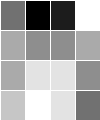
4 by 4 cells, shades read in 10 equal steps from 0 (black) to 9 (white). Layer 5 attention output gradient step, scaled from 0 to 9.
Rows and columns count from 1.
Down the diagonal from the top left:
4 5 8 4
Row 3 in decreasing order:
8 8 6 5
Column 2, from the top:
0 5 8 9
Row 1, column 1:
4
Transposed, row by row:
4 6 6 7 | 0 5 8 9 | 1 5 8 8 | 9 6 5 4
